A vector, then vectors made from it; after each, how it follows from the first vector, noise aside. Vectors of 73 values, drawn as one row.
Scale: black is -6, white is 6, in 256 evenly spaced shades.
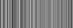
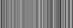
reversed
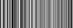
scaled up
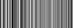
scaled up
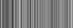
sign-scrambled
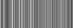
sign-scrambled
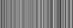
reversed
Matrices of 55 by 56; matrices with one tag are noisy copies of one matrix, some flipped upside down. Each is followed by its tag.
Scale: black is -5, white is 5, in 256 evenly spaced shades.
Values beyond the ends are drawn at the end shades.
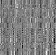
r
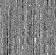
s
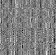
r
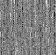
r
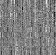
r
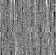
r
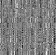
r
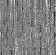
r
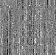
s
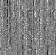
s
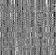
r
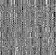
r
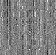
s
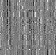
s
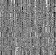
r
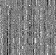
s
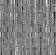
r
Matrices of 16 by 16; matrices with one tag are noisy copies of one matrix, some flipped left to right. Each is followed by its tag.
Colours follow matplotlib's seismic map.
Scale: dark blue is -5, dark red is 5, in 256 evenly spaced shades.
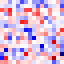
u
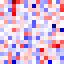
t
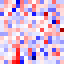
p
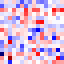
u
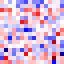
u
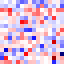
u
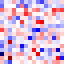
u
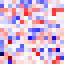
u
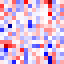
t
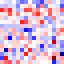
u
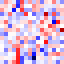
p
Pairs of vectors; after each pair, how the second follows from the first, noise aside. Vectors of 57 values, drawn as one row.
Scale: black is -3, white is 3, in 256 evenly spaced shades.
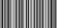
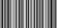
copied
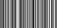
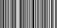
copied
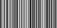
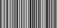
copied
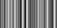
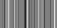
partly zeroed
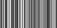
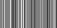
partly zeroed
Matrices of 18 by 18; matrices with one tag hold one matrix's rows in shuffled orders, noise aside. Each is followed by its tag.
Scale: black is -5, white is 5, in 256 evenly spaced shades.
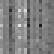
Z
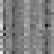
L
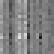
Z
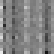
L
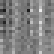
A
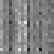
Z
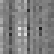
Z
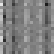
L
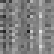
A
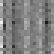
L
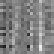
A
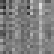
A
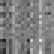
A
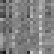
A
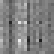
Z
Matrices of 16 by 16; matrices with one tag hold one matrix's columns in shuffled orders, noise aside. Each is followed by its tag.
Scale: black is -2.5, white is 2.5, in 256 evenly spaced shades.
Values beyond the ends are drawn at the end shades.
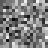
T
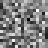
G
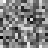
T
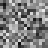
G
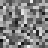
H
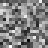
H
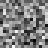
H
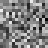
G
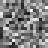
G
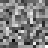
H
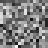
H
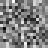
T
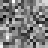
T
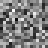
G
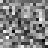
H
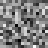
H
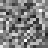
G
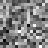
H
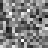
G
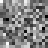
T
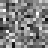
G
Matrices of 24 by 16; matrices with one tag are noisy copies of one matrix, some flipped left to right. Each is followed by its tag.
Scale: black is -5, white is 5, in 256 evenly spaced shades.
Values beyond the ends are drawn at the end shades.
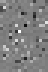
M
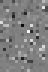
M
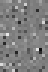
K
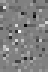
M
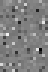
K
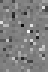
M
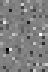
K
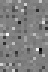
K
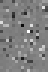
M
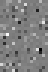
K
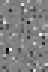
K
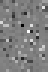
M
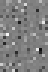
K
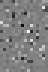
M
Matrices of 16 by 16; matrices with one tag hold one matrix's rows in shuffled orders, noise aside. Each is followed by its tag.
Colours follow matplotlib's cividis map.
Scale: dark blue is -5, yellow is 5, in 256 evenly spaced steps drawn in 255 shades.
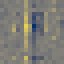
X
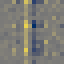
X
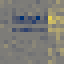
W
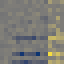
W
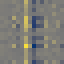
X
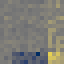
W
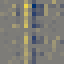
X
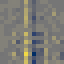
X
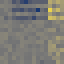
W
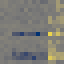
W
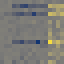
W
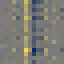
X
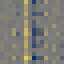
X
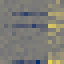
W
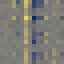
X
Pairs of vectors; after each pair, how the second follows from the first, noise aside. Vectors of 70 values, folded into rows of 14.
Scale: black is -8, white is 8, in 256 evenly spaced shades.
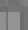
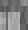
scaled up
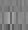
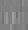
partly zeroed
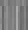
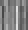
scaled up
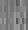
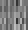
scaled up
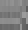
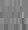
partly zeroed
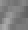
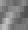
scaled up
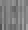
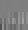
partly zeroed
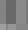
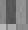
scaled up
